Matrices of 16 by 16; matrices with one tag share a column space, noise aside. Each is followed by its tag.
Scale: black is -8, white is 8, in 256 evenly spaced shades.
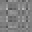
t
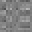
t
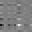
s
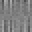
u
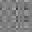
t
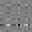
s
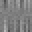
u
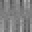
u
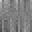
u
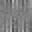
u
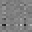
s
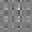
t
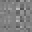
t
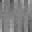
u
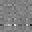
s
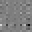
s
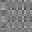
t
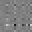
s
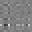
s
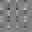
t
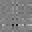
s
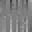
u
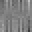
u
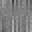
u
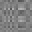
t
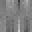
u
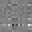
s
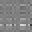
s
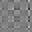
t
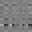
s
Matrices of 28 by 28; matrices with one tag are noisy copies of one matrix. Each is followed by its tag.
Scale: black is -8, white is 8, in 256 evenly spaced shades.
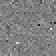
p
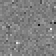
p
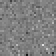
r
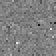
p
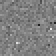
p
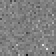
r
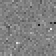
p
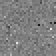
p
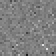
r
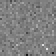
r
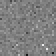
r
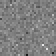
r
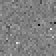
p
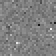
p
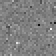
p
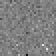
r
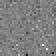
r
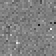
p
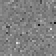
p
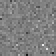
r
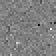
p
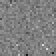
r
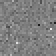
p
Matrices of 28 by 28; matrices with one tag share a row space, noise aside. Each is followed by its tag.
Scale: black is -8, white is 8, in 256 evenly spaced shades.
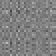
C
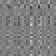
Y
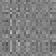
C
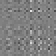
Y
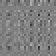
Y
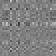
C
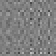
Y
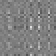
Y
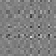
Y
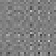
Y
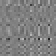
Y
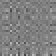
C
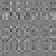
C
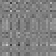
C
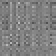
C
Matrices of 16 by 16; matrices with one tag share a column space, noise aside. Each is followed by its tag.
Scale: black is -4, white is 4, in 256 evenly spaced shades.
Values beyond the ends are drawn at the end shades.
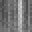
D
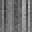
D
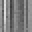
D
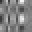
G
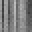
D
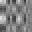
G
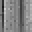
D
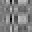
G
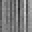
D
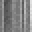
D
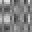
G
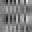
G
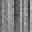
D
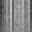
D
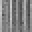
D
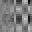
G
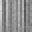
D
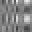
G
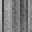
D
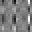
G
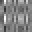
G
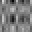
G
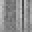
D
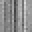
D
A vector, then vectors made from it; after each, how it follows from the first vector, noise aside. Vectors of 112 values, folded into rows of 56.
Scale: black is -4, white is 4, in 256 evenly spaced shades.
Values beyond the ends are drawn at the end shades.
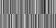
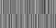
shrunk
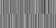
shrunk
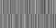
shrunk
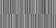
shrunk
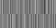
shrunk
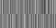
shrunk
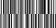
scaled up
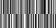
scaled up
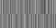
shrunk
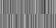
shrunk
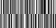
scaled up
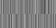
shrunk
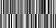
scaled up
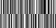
scaled up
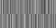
shrunk
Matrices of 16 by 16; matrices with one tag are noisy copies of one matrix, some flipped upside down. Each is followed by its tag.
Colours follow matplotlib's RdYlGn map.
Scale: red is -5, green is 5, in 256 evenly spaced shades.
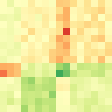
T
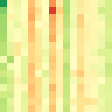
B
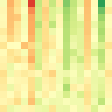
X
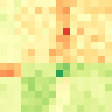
T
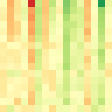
X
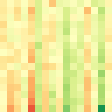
X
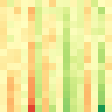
X
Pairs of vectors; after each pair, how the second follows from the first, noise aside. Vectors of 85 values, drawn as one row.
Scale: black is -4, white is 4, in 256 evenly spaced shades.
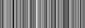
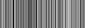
sign-scrambled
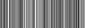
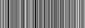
sign-scrambled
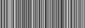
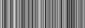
sign-scrambled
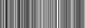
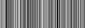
sign-scrambled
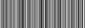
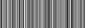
wrapped around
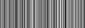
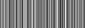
sign-scrambled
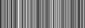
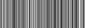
wrapped around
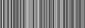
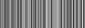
reversed
